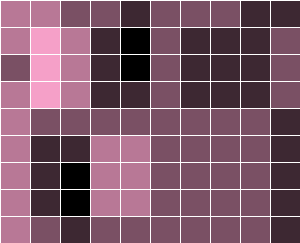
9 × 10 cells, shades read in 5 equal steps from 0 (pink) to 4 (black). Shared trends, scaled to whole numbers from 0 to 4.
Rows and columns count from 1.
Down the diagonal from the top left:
1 0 1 3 2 2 2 2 2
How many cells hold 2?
39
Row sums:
21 22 23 21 20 20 21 21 21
